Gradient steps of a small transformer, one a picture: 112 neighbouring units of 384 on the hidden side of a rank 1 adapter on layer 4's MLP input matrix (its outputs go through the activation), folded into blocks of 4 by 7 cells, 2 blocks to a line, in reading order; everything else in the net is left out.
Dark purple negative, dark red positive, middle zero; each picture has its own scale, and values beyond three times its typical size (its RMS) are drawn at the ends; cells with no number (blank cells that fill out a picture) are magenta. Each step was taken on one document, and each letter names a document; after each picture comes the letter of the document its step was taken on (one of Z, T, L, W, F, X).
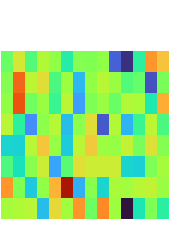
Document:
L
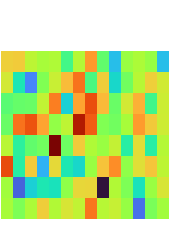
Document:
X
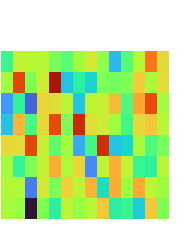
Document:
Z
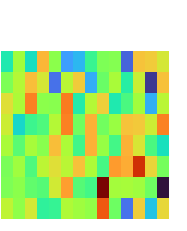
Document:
L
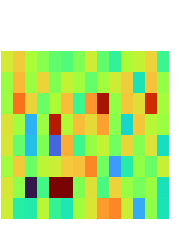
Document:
Z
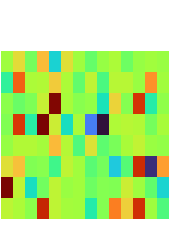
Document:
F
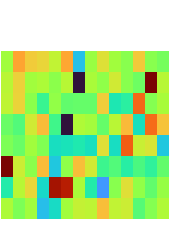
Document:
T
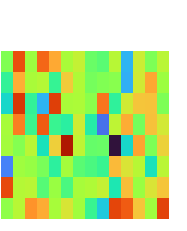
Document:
F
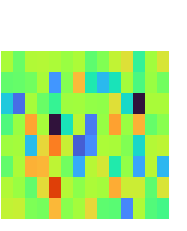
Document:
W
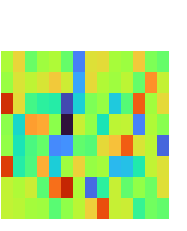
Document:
T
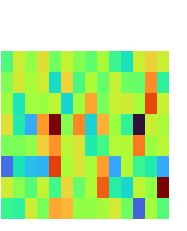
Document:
W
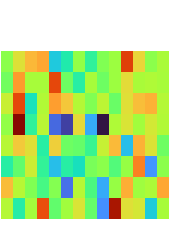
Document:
F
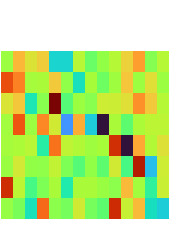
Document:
F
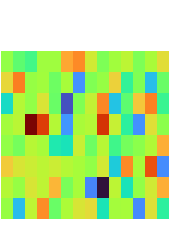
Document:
T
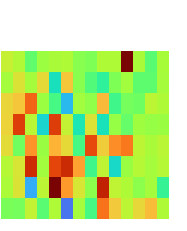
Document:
Z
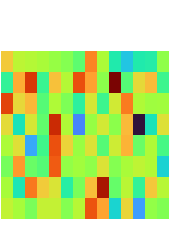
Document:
W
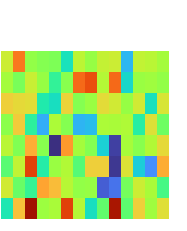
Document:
Z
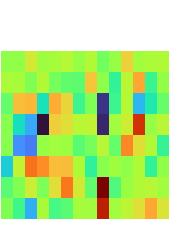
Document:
Z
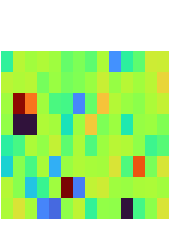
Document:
L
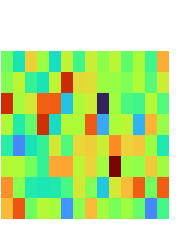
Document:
Z
